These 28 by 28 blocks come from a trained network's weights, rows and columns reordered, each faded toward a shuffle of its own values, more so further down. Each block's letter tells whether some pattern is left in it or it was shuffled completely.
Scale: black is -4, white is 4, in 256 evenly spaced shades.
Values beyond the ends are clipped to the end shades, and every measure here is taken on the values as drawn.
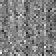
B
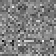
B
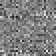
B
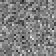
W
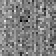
B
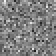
W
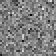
W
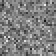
W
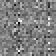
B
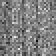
B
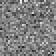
W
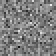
W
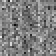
B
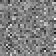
B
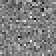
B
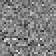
B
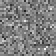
W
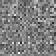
B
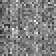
B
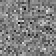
W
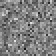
B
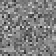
B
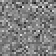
B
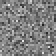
W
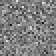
W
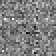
B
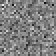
W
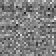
B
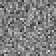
W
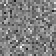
W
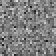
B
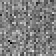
B
